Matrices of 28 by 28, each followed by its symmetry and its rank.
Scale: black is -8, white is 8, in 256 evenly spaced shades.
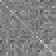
symmetric, rank five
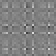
symmetric, rank two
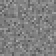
antisymmetric, full rank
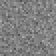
antisymmetric, full rank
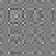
symmetric, rank two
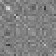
symmetric, rank five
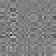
neither, rank three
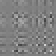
symmetric, rank two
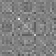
symmetric, rank five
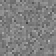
antisymmetric, full rank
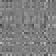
neither, rank three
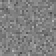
antisymmetric, full rank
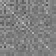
symmetric, rank five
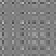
symmetric, rank two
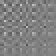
symmetric, rank two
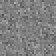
antisymmetric, full rank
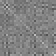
symmetric, rank five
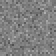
antisymmetric, full rank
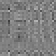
neither, rank three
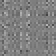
neither, rank three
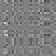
neither, rank three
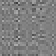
neither, rank three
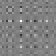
symmetric, rank two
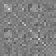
symmetric, rank five
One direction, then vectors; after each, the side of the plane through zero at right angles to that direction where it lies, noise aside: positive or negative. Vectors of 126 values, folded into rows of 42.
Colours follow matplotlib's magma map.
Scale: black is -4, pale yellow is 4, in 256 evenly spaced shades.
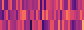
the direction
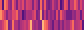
negative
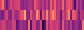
positive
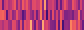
negative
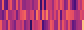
positive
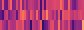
positive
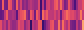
positive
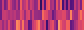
positive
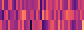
positive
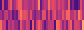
positive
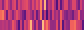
negative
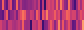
positive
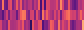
positive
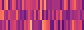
negative
